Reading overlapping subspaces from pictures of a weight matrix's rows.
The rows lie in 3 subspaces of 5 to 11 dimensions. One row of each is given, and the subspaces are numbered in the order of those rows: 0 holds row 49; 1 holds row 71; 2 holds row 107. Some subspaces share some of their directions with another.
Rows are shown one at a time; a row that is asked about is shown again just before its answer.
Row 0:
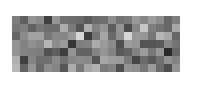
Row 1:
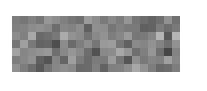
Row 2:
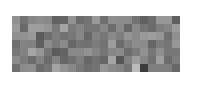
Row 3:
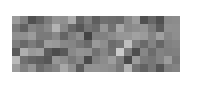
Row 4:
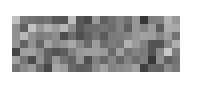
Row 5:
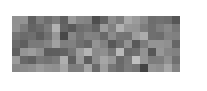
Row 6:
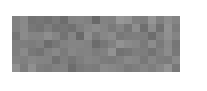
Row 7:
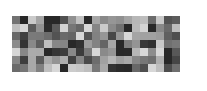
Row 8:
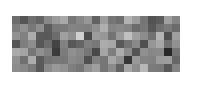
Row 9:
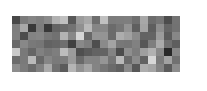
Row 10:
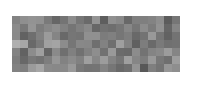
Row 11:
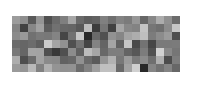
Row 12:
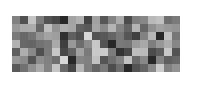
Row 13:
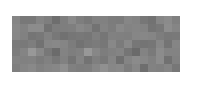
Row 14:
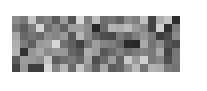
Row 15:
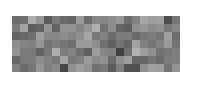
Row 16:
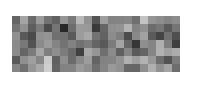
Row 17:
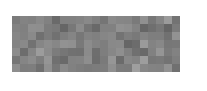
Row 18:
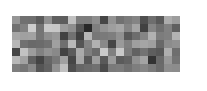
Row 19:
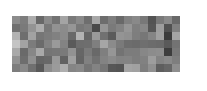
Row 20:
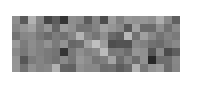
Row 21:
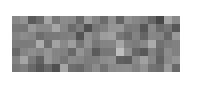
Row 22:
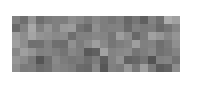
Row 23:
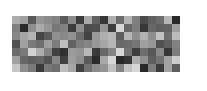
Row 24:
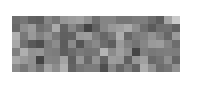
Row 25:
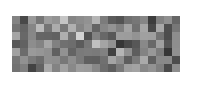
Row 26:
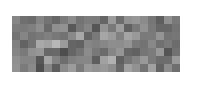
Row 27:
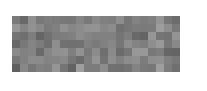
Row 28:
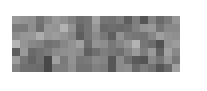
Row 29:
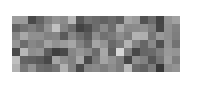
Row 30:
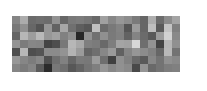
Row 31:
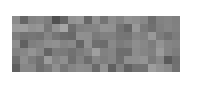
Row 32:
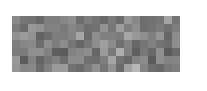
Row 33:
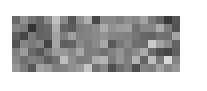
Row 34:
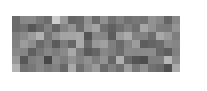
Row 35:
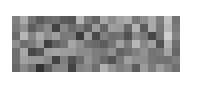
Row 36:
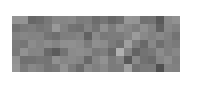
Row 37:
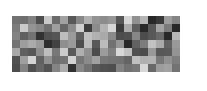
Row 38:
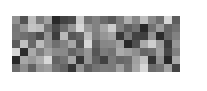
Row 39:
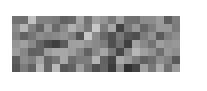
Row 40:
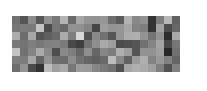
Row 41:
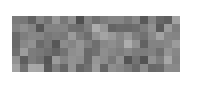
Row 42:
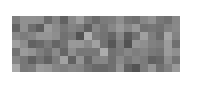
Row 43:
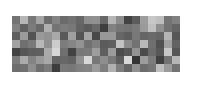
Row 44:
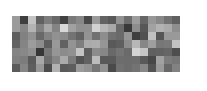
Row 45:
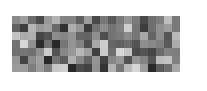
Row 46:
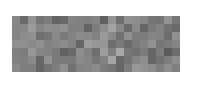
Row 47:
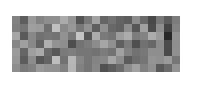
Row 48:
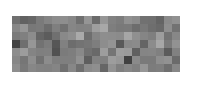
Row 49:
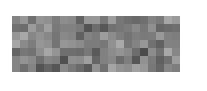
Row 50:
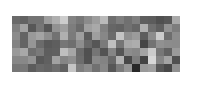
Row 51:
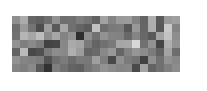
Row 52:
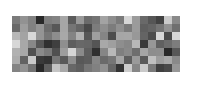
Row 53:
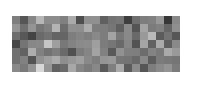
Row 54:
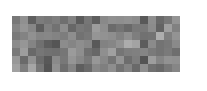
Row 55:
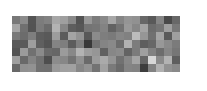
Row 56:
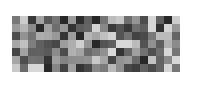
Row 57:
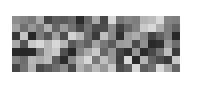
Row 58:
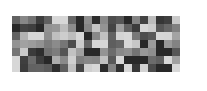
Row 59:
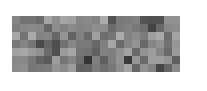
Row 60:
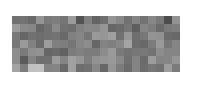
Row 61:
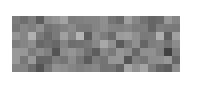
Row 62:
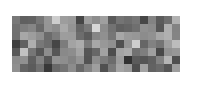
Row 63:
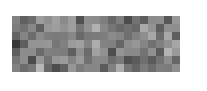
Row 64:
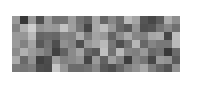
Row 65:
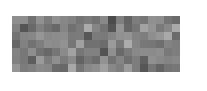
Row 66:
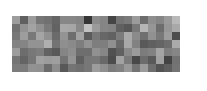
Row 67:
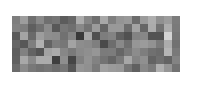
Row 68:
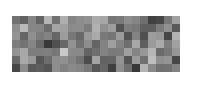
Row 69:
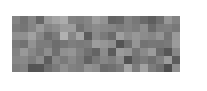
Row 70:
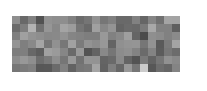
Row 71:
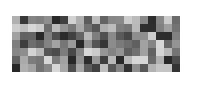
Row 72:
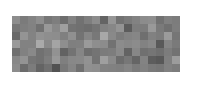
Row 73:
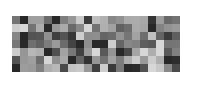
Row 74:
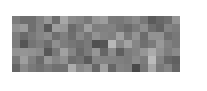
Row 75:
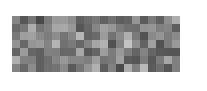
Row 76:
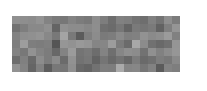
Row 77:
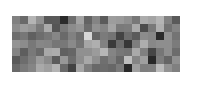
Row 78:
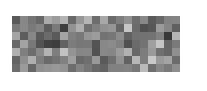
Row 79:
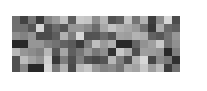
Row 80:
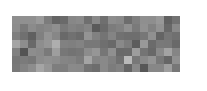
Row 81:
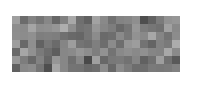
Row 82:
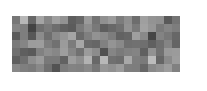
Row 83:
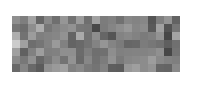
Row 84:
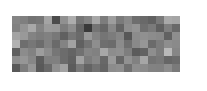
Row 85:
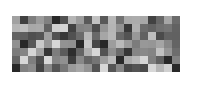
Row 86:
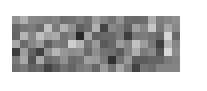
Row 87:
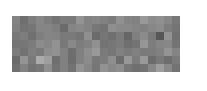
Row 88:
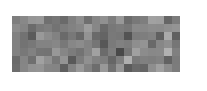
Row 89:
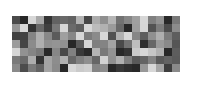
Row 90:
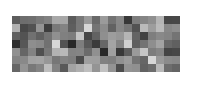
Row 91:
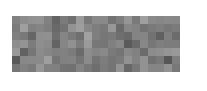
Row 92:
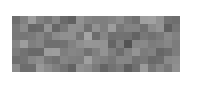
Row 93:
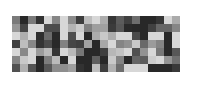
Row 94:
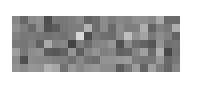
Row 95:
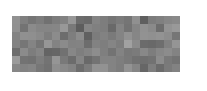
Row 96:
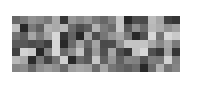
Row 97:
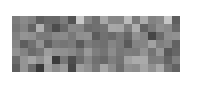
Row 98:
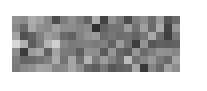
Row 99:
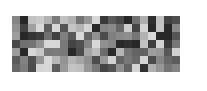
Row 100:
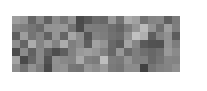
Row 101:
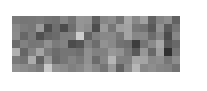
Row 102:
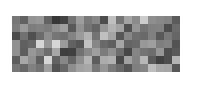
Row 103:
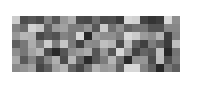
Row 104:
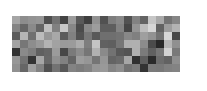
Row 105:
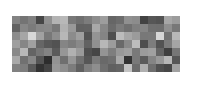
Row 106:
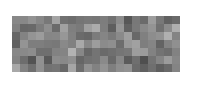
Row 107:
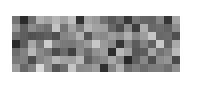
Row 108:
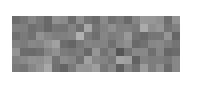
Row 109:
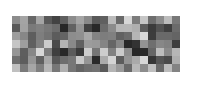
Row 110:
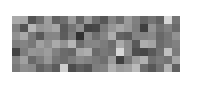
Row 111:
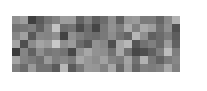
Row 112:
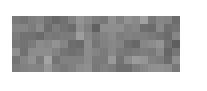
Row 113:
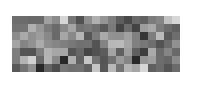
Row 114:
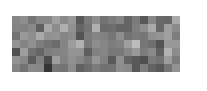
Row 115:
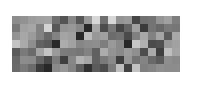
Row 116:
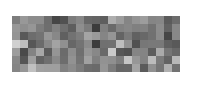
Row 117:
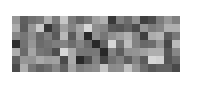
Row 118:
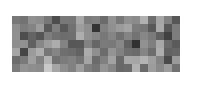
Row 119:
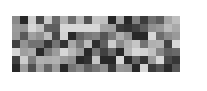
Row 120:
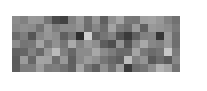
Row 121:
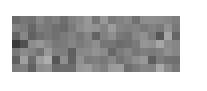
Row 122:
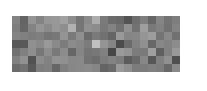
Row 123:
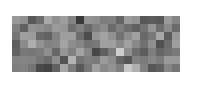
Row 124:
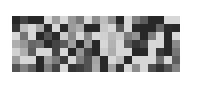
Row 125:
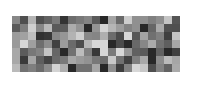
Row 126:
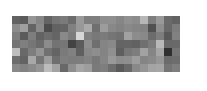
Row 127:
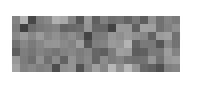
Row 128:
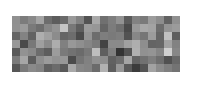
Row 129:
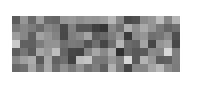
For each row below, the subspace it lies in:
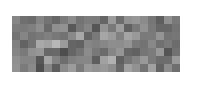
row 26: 1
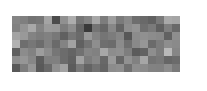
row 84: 0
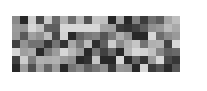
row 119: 0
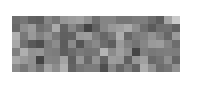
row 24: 0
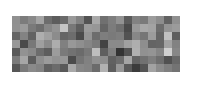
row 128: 1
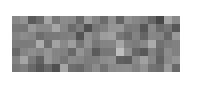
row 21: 1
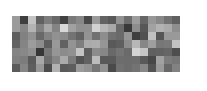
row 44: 0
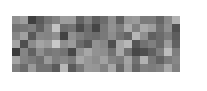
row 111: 0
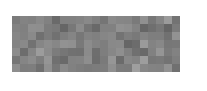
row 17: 0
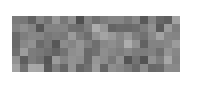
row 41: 2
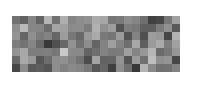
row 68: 1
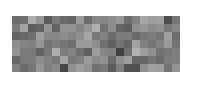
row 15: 1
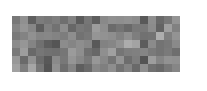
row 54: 2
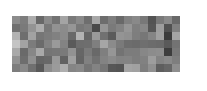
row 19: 2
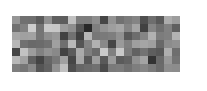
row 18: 0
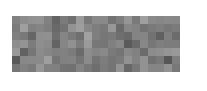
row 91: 0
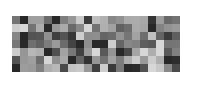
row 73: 1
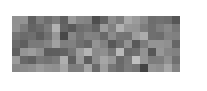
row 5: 0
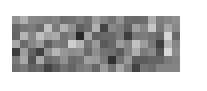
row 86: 2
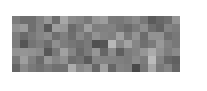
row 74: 1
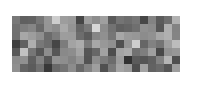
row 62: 2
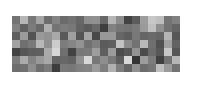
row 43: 0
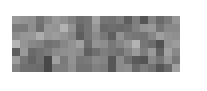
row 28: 2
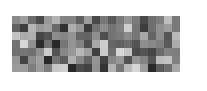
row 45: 1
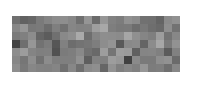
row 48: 2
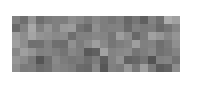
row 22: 0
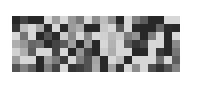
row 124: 0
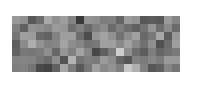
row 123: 0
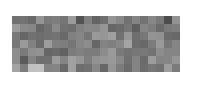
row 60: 2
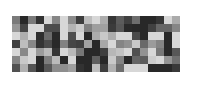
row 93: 0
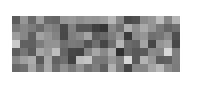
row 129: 0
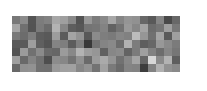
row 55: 0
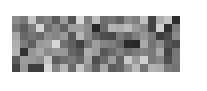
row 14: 2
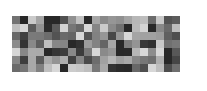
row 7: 1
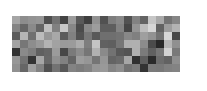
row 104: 1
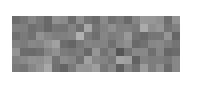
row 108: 0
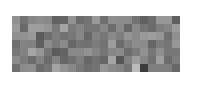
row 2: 0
